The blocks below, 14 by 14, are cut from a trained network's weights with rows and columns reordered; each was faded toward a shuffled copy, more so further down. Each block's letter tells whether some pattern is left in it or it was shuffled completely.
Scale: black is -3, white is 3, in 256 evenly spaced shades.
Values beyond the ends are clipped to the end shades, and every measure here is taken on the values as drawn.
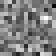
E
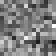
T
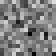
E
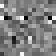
E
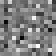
T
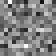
E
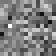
T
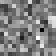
T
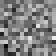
T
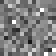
T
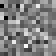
T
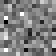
E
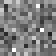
E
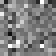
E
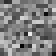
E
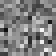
E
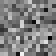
E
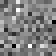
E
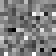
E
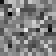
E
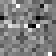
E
